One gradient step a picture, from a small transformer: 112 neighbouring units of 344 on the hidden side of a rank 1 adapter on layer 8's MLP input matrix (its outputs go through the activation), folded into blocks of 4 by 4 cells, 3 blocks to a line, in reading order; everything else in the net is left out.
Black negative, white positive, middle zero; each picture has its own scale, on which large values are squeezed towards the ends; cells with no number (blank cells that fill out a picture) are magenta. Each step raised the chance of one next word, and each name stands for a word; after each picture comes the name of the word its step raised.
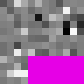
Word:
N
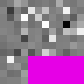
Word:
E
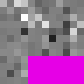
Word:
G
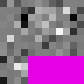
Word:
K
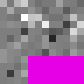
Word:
G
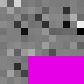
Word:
K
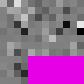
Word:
K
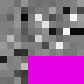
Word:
N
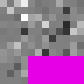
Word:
G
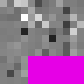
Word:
G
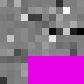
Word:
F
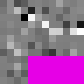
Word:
F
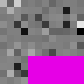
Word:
K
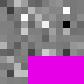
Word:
E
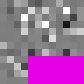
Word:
E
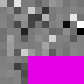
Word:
K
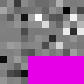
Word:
N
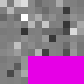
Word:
G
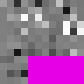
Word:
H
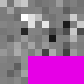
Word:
G
